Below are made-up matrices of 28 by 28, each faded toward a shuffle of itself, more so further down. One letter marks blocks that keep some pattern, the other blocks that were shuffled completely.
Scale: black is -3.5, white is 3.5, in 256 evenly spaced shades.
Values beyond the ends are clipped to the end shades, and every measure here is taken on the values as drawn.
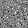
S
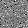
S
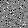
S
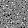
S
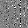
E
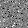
S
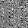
E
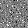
S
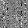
E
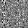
E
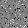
S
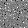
S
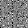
E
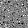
S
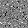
S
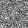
S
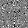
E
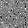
E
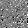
E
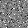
S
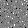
S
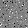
S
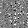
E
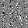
E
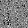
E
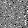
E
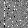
E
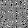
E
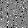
E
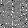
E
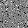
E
